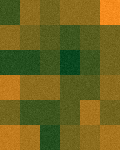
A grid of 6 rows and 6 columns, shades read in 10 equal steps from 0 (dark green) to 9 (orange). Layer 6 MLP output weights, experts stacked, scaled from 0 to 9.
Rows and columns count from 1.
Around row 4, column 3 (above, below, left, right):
2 2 5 3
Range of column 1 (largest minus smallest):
6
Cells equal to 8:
0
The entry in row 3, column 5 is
2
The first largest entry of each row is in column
6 1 6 1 5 1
